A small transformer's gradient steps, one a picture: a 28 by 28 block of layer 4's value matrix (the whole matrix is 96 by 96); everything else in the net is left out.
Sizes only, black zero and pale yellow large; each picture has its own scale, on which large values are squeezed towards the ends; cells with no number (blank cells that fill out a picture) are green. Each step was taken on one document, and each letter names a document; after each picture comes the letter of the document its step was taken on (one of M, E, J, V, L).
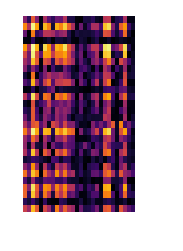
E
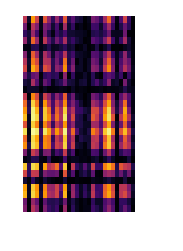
E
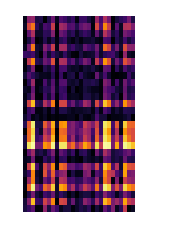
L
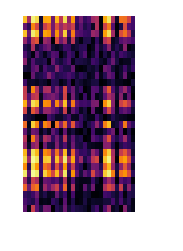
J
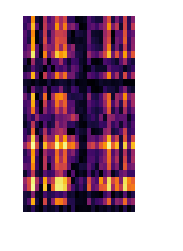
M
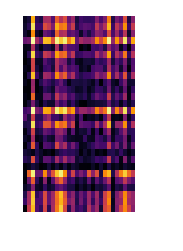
M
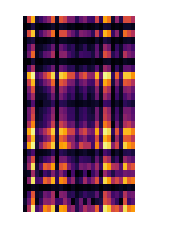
L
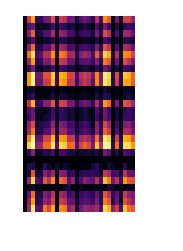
L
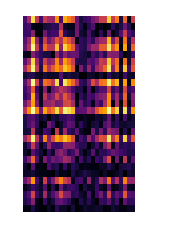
M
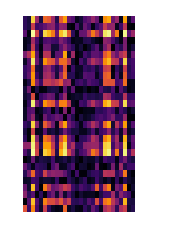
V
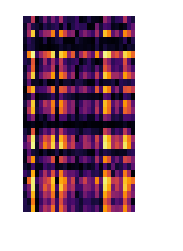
L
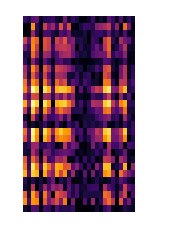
E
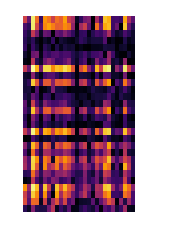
E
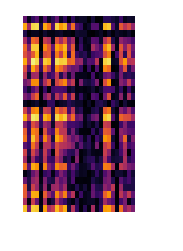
E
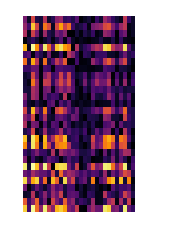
J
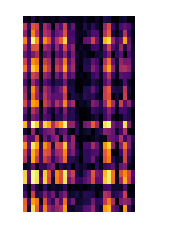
J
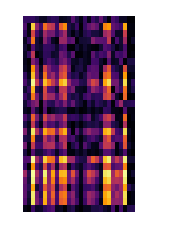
V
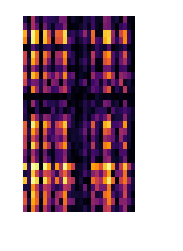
J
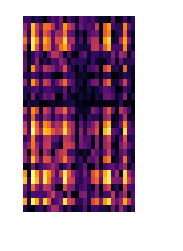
V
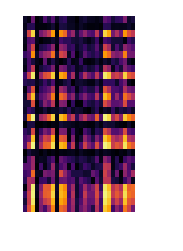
L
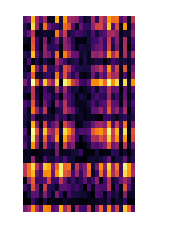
M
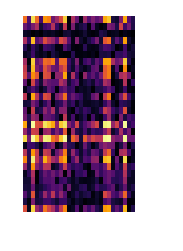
V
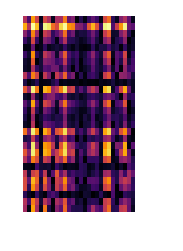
J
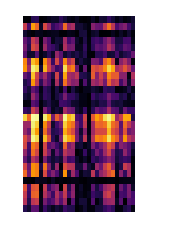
E
